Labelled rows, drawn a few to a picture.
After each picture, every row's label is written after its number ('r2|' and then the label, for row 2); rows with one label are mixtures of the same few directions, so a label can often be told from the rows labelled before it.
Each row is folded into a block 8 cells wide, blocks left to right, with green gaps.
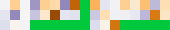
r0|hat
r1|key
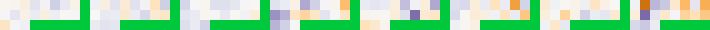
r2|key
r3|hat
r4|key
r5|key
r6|hat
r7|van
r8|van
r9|hat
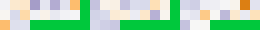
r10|key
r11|key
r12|van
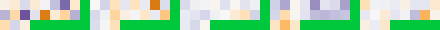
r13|van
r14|van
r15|van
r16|hat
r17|key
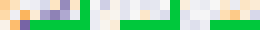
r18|van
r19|hat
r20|hat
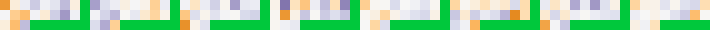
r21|van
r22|van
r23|key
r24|hat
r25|van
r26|key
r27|key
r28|key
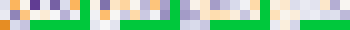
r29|key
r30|hat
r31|key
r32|van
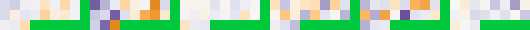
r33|van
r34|van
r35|key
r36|hat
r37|van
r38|van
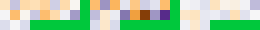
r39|hat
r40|hat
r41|key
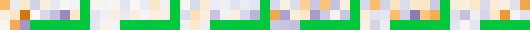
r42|van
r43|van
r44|hat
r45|van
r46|hat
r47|hat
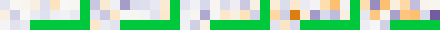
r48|van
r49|key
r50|van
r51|van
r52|hat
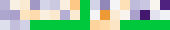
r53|key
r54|hat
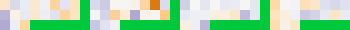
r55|key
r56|van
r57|key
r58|key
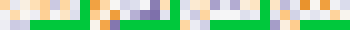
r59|hat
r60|van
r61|key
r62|key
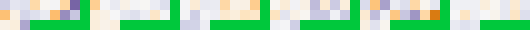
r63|key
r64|key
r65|hat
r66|van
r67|hat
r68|hat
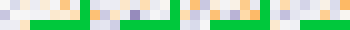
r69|van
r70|van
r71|hat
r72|hat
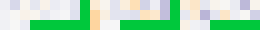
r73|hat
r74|key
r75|van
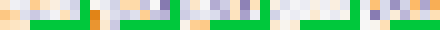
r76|key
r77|key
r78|hat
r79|van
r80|hat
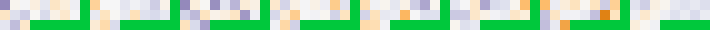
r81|van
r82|van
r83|key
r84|van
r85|van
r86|key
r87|key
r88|hat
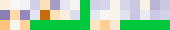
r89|van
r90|hat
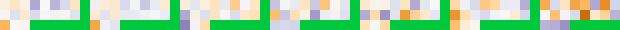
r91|key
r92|key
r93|key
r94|van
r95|van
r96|key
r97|hat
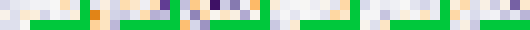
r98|van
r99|key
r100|key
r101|key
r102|van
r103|van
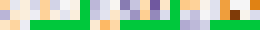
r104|van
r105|hat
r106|hat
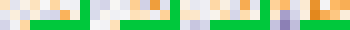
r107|key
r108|van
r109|hat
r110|hat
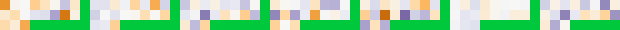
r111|key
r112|van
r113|van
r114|van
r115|van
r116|hat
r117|van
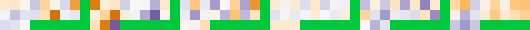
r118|hat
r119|van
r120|hat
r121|van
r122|van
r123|hat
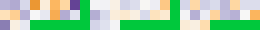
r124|key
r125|key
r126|hat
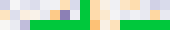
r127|key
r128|key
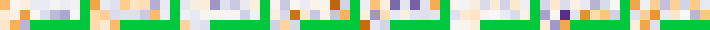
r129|van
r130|key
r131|key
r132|van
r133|key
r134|van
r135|van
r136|van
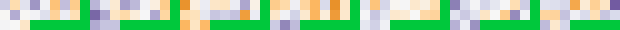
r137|hat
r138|key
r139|key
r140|hat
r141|hat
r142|key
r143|key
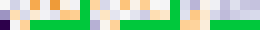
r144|key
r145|key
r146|hat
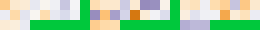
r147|van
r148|van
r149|hat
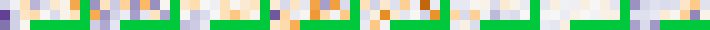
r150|key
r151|van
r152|hat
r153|van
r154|van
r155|van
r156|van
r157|key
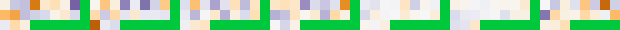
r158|key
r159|key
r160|hat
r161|key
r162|van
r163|key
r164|van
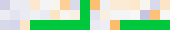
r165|van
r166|key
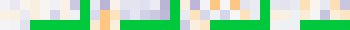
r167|hat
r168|hat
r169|key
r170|hat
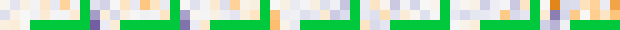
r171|van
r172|key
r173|key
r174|key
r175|key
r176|hat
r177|hat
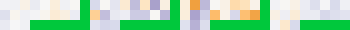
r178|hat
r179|van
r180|hat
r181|van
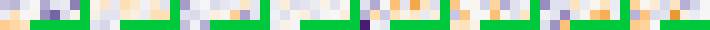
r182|hat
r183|hat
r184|key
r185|hat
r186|key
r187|van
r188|van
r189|van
